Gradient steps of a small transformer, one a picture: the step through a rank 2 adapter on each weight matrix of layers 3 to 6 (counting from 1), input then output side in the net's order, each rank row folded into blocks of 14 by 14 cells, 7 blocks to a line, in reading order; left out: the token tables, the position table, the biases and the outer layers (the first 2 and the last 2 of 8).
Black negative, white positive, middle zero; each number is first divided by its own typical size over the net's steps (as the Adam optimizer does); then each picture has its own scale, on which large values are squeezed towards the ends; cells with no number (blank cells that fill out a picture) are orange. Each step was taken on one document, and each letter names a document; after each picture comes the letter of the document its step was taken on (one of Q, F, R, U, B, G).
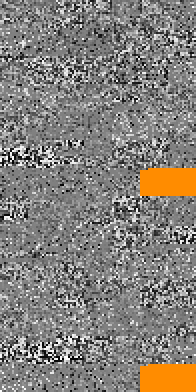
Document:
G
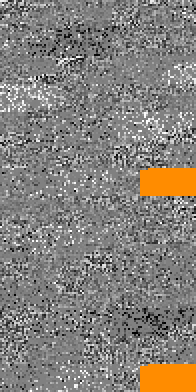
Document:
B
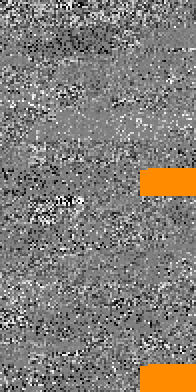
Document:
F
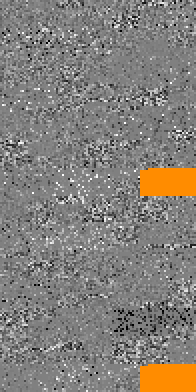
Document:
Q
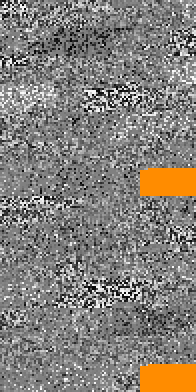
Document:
G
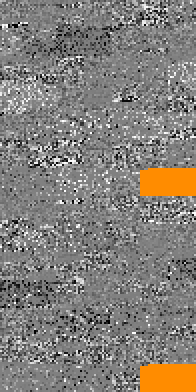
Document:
B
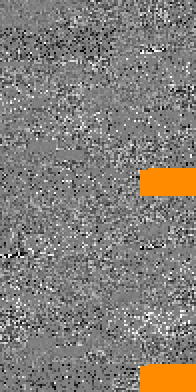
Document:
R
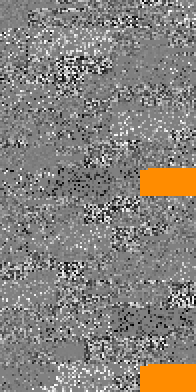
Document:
Q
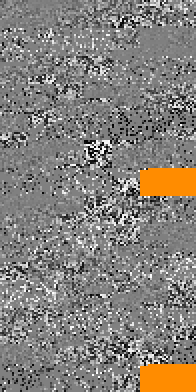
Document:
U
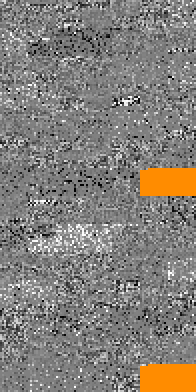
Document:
B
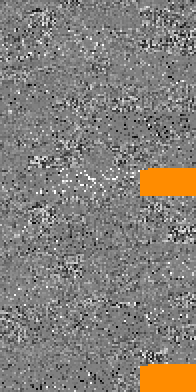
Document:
R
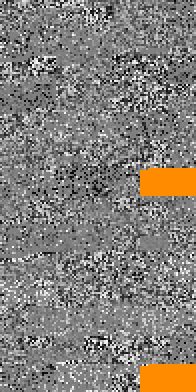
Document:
G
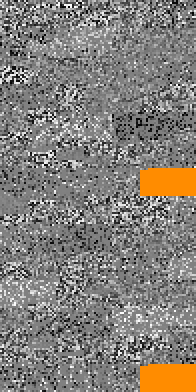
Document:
F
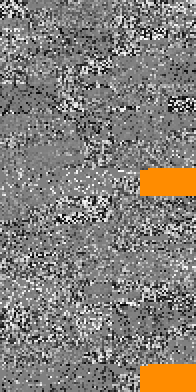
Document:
U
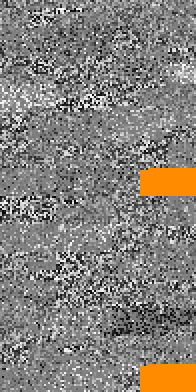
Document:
G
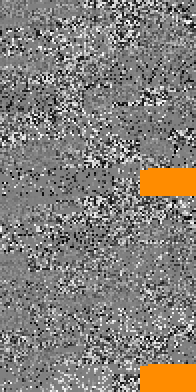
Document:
U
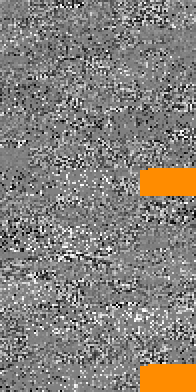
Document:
B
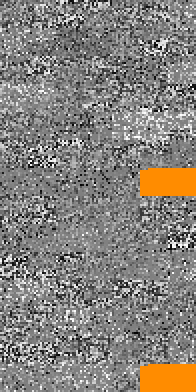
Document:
G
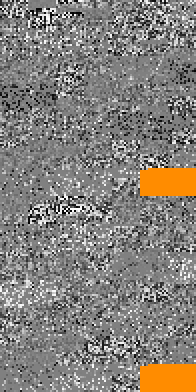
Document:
U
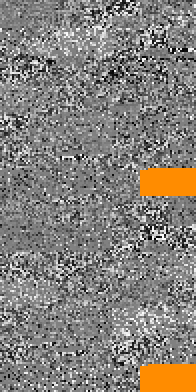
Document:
G
